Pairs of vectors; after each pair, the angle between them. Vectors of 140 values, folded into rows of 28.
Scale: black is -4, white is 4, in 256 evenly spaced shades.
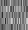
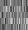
nearly parallel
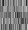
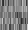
nearly parallel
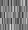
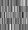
nearly parallel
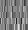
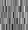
orthogonal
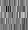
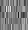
nearly opposite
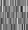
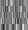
orthogonal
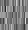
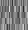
orthogonal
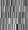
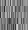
nearly opposite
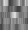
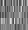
orthogonal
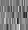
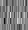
partly opposed
